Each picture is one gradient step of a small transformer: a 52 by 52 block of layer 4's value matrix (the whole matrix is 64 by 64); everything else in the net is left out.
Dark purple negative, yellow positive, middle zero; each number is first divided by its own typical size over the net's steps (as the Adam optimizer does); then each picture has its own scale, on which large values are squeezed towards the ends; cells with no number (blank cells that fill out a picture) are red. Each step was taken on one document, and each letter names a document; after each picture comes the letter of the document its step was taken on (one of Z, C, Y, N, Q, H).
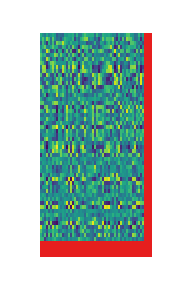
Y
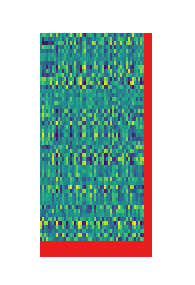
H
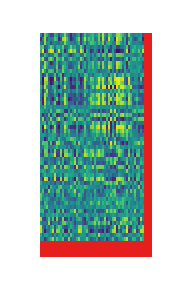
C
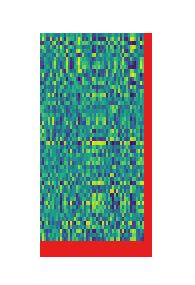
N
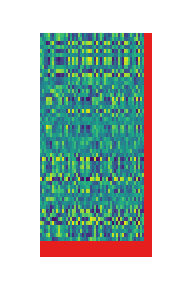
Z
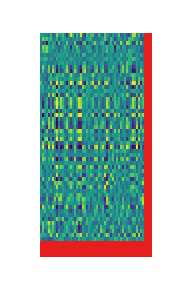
H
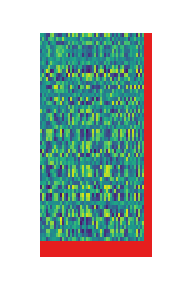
Z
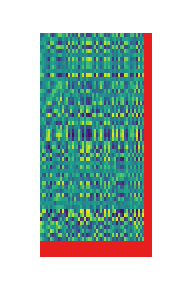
Z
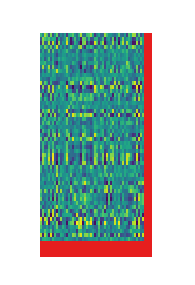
H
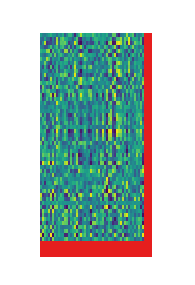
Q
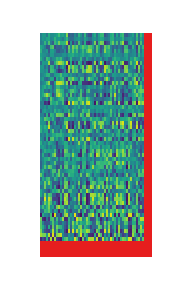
C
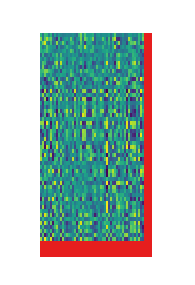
H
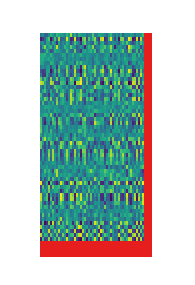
H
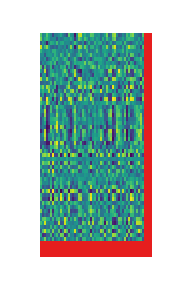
Q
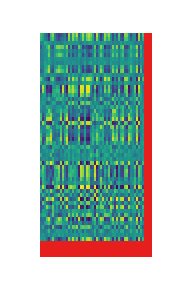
Z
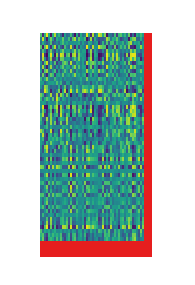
N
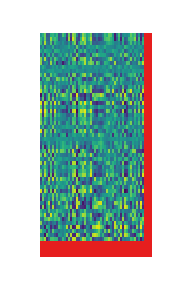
Y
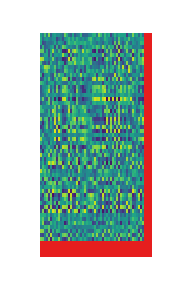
C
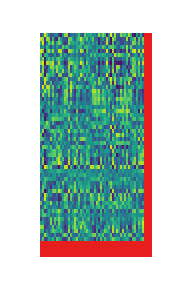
C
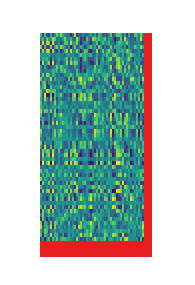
Q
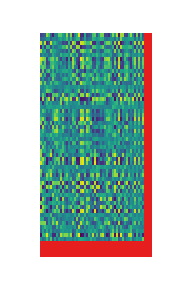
Z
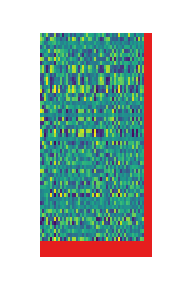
Y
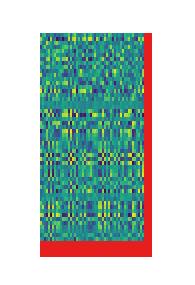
Y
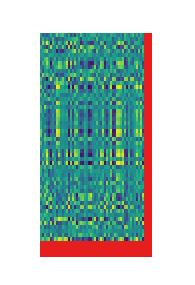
Q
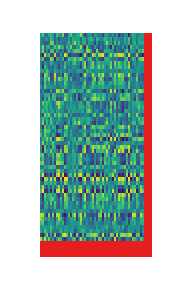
C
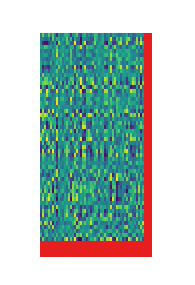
H
